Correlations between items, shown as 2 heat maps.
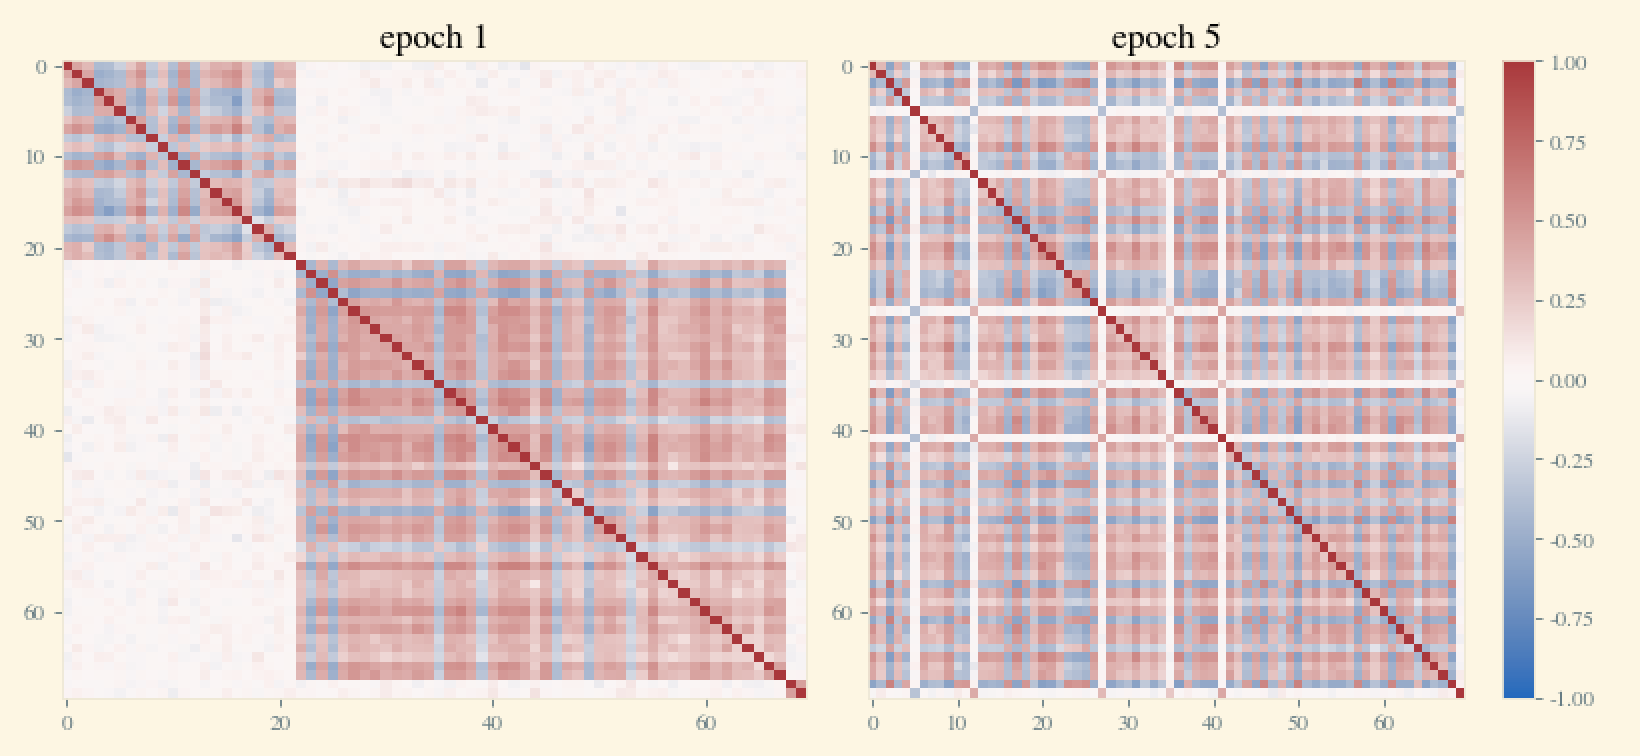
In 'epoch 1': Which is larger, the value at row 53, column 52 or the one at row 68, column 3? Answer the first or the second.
the second
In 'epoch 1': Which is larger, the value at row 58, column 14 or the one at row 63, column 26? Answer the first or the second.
the second
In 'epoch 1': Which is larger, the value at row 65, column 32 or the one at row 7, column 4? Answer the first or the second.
the first
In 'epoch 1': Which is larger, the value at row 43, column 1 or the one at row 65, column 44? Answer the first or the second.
the second
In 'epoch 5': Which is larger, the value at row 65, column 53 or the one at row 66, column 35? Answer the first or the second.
the first
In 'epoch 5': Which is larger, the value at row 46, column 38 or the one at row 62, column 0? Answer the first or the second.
the second
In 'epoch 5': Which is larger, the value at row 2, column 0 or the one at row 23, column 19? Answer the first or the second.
the second
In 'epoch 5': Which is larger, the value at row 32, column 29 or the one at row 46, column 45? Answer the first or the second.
the first
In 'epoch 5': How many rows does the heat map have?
70
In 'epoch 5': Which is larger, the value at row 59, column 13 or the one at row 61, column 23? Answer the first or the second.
the second
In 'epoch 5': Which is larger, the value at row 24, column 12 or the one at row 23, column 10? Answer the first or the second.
the second
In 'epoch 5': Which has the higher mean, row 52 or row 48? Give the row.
52
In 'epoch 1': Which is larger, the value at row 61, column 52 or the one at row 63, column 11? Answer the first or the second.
the first
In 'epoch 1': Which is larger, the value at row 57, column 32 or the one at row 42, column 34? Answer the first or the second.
the second
